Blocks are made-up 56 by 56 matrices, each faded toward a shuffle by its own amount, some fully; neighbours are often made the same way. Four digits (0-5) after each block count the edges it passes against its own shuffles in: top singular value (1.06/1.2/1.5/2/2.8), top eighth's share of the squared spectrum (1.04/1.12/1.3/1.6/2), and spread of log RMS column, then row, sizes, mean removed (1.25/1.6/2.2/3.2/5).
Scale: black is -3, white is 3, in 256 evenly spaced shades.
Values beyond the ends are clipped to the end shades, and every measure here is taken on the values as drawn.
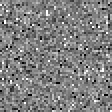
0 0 0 0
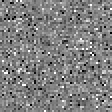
3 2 1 1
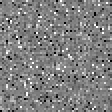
0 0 0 0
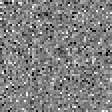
3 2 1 0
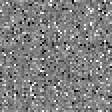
2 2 1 0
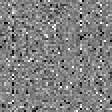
3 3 2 1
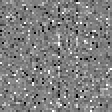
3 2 1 0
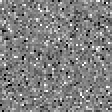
1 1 0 0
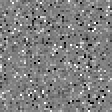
2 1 0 0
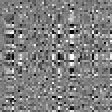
5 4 3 3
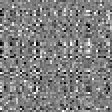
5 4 3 3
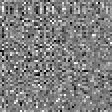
4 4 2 2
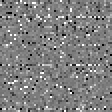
3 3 0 1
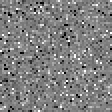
0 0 0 0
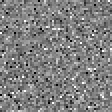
0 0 0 0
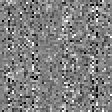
1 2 3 0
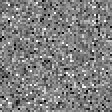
0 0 0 0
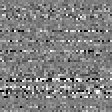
2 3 0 4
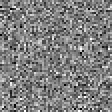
3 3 1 1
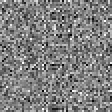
3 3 1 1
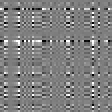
5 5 4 4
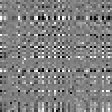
5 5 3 4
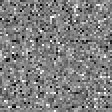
1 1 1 1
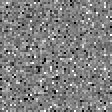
0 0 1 0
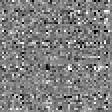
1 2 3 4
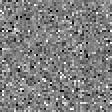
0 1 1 1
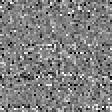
1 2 1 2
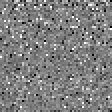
1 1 0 1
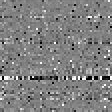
4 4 1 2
